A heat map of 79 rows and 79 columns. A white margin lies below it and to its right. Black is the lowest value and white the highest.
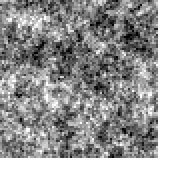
Neither half mirrors the other. The ninth with the lowest average is the top right. No row or column stands out. The texture is blotchy. On average the colour sits 50% of the way up the scale.
